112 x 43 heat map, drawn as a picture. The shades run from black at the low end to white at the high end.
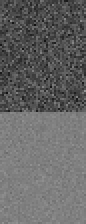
It is made of 2 by 1 panels. Panel 1,1: low, fine-grained. Panel 2,1: middling, fine-grained, faint in contrast.
